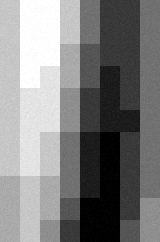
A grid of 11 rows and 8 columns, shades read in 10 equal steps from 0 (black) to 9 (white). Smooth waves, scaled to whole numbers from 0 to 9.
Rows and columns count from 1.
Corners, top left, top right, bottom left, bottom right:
7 4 6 5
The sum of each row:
44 44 42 40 37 36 33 33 30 29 28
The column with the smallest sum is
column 6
